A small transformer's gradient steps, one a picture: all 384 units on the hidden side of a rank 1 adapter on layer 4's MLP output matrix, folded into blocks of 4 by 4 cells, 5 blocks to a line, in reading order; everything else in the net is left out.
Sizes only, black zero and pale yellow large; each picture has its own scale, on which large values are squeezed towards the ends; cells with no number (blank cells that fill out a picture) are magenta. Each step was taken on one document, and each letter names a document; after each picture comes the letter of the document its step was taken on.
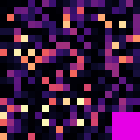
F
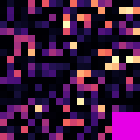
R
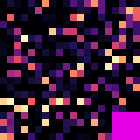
F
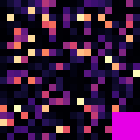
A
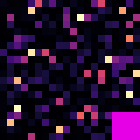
A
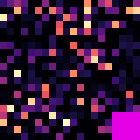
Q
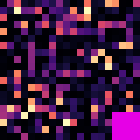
Q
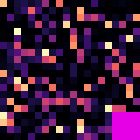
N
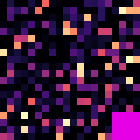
R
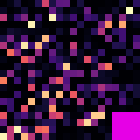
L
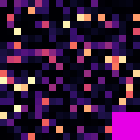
N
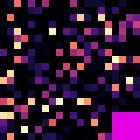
F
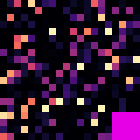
F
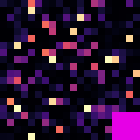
A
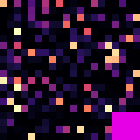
N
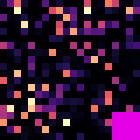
Q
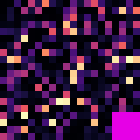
R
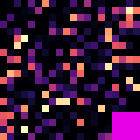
F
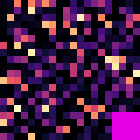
A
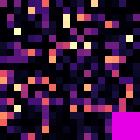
N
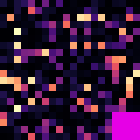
N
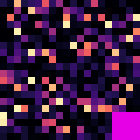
N
